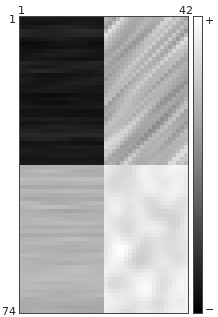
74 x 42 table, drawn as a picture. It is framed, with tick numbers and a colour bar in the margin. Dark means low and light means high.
It is made of 2 by 2 panels. Panel 1,1: very low, streaked across, faint in contrast. Panel 1,2: high, slanting up to the right. Panel 2,1: high, streaked across, faint in contrast. Panel 2,2: very high, blotchy, faint in contrast.
